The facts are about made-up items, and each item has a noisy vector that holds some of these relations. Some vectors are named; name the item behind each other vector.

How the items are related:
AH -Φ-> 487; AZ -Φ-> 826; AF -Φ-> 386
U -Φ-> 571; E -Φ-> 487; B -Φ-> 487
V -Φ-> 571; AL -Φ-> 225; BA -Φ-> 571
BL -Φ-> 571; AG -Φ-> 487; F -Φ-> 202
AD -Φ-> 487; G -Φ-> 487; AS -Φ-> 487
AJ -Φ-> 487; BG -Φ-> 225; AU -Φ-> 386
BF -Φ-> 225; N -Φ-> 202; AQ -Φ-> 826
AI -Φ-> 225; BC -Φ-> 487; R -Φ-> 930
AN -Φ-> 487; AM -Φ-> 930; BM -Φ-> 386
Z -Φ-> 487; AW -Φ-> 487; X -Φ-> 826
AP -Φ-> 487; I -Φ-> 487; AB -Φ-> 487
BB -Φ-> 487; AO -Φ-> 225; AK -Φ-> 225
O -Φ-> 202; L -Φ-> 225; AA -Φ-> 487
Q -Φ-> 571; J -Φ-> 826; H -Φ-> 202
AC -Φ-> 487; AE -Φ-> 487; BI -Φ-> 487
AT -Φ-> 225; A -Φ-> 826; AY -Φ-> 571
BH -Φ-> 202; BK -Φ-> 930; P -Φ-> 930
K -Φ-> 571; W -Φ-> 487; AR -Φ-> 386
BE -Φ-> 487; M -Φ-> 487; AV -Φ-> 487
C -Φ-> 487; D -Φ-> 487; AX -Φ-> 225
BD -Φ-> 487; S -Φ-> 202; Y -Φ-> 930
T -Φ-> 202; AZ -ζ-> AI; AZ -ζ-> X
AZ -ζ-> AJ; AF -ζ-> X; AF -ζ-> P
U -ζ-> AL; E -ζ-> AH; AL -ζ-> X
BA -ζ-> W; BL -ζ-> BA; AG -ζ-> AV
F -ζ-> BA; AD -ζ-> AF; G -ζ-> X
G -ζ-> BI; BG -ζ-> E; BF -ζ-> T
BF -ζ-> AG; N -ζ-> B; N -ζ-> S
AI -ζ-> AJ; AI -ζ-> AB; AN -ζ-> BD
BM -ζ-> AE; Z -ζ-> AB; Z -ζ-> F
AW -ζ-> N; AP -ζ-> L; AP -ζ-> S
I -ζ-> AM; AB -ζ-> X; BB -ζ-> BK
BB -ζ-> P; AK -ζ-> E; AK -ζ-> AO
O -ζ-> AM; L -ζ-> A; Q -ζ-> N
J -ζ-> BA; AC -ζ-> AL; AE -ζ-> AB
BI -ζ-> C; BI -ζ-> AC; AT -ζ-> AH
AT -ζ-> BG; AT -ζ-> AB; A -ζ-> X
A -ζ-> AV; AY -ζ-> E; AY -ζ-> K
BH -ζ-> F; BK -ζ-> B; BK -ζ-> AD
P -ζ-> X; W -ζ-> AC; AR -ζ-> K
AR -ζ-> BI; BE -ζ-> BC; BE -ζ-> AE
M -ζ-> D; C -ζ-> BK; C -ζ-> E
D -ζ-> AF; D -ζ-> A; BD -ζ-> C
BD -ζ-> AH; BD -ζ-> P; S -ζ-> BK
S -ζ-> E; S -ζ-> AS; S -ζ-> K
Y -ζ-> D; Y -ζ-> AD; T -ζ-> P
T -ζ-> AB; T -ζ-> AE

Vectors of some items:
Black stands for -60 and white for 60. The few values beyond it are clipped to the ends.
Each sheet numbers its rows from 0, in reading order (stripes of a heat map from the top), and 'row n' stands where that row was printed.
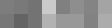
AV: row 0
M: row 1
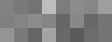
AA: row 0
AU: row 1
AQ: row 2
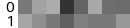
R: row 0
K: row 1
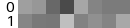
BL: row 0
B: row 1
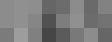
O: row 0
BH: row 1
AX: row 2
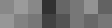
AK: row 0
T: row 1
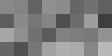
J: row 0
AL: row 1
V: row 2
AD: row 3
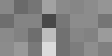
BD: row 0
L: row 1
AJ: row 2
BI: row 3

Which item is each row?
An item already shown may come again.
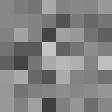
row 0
AH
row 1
BM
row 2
F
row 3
AB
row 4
D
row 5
BA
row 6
E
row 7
S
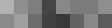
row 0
AY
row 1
AI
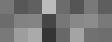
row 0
X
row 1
L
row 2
R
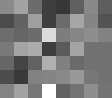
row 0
AI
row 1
P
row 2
G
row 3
AM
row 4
A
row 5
AF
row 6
AC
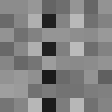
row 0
N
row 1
Y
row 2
C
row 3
Y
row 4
BD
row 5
BG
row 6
U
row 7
BK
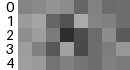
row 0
AR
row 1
BA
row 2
AT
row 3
AE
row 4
U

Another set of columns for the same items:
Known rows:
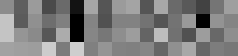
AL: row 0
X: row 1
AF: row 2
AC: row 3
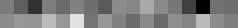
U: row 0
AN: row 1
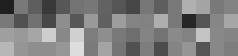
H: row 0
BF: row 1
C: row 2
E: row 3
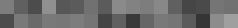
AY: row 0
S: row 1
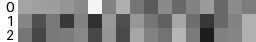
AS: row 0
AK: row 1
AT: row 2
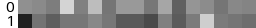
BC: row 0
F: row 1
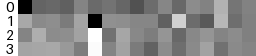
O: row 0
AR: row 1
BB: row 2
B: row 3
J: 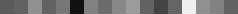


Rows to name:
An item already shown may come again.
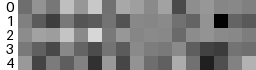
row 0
BE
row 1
BA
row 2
G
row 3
AY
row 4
BG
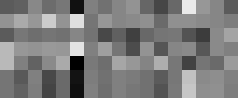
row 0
J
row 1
G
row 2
S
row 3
E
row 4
BM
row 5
AQ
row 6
AQ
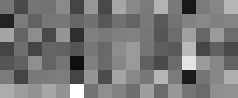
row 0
AT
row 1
T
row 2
A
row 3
BL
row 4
J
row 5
AT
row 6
AD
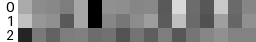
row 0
AR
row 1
AF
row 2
T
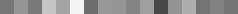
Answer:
Z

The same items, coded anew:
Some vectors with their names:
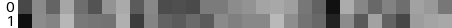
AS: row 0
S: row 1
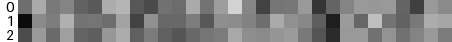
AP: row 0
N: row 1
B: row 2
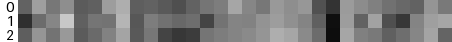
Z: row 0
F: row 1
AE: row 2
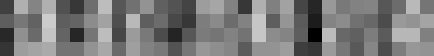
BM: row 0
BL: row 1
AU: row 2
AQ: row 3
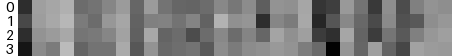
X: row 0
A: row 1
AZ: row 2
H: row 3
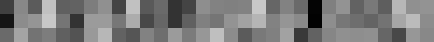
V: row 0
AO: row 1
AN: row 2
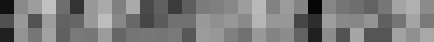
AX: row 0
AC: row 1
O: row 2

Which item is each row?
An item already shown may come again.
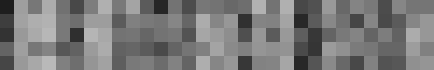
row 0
P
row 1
A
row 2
L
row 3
Z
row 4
A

